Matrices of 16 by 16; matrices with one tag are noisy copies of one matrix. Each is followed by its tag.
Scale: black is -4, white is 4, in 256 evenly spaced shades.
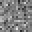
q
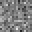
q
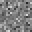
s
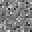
s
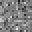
q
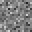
s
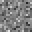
s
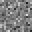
s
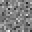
s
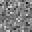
s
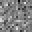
q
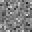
s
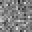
q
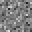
s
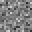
s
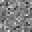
s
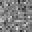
q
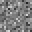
s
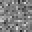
q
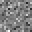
s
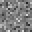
s
